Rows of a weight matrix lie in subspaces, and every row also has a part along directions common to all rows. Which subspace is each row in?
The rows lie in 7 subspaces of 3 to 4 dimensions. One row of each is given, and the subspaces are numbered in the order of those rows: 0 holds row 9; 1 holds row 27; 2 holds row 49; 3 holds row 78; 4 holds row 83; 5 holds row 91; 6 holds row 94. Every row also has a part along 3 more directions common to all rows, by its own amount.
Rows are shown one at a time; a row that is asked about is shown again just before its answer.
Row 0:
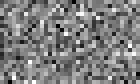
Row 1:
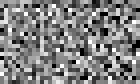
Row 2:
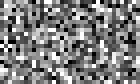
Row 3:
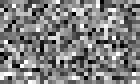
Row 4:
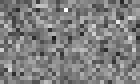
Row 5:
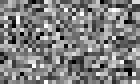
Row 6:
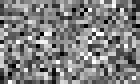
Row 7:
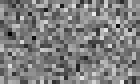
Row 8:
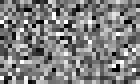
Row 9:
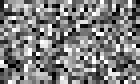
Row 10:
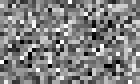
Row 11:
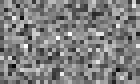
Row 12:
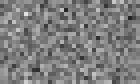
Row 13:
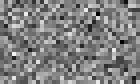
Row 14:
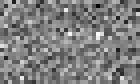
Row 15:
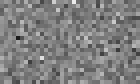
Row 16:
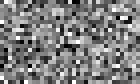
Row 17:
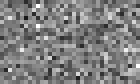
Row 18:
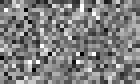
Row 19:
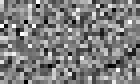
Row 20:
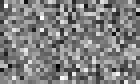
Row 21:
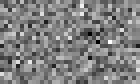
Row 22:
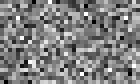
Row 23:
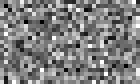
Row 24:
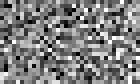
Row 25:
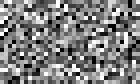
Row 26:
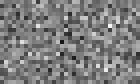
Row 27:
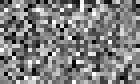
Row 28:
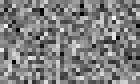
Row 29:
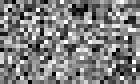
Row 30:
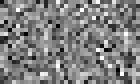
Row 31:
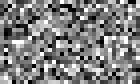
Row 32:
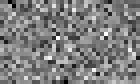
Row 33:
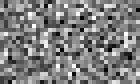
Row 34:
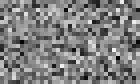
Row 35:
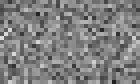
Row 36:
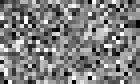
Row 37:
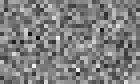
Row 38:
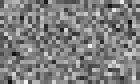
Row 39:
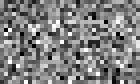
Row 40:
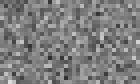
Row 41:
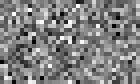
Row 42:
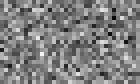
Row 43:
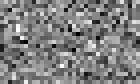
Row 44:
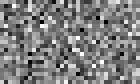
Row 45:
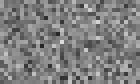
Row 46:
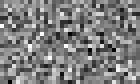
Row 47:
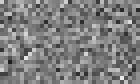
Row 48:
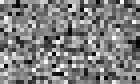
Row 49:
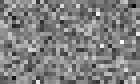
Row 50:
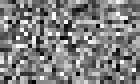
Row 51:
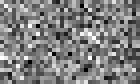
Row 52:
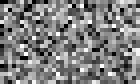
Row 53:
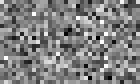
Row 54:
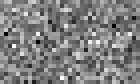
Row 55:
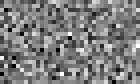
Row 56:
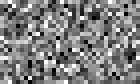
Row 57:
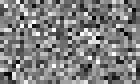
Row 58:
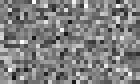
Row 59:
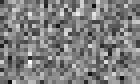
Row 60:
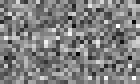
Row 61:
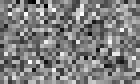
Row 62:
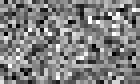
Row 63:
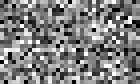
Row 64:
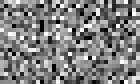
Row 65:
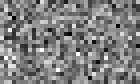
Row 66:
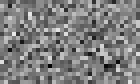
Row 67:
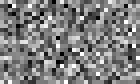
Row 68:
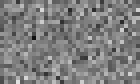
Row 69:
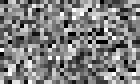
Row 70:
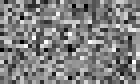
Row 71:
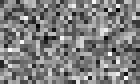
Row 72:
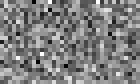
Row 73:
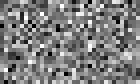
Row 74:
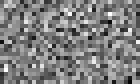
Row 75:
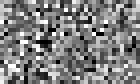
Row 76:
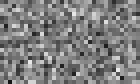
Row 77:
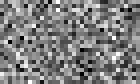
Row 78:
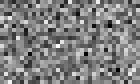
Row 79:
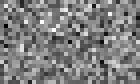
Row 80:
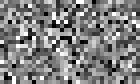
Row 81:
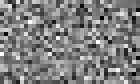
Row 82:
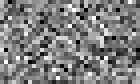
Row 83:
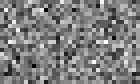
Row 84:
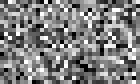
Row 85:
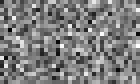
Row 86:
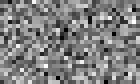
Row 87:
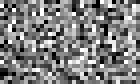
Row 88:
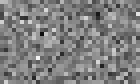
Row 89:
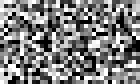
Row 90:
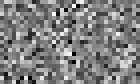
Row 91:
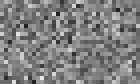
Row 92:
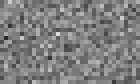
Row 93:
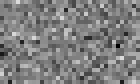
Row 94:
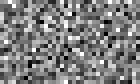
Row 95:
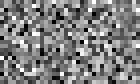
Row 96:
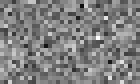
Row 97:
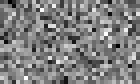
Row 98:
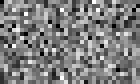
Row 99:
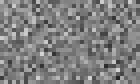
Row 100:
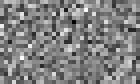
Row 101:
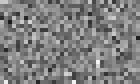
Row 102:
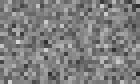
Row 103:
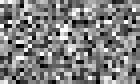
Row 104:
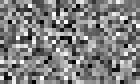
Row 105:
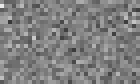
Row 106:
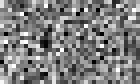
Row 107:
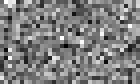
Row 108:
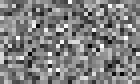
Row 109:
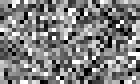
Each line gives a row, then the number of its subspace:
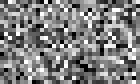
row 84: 4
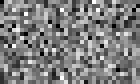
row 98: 0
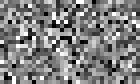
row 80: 5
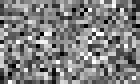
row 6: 0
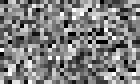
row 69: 4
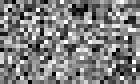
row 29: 5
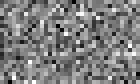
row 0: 2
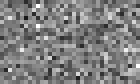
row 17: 3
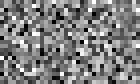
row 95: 1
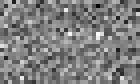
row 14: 1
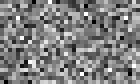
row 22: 4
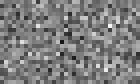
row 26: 3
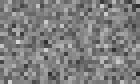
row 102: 4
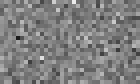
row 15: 4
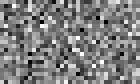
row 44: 6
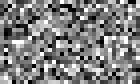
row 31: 6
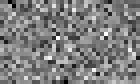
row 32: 6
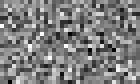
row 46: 2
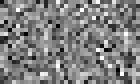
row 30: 0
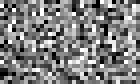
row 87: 4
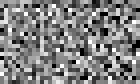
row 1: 1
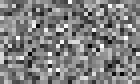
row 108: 3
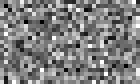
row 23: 6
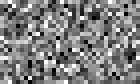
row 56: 6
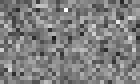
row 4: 4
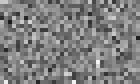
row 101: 3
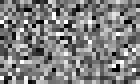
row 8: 5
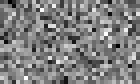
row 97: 6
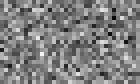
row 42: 4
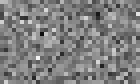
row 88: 3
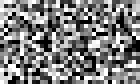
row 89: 0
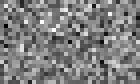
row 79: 6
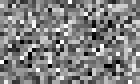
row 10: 3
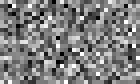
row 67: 6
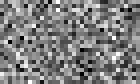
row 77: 4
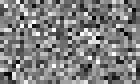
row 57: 2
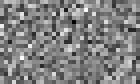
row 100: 5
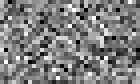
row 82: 6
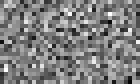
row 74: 6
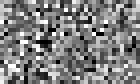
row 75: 0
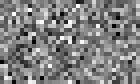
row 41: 5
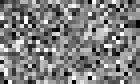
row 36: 3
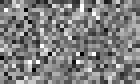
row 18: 1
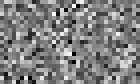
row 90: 5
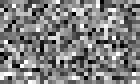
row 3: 4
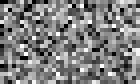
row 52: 5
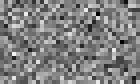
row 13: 2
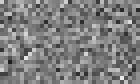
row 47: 3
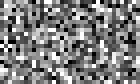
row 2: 4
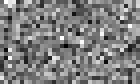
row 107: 3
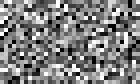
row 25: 0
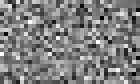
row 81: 6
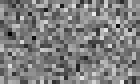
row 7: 2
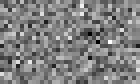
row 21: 2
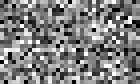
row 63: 3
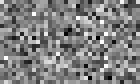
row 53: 1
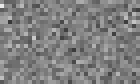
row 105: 5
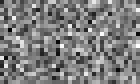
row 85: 1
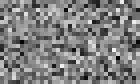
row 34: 1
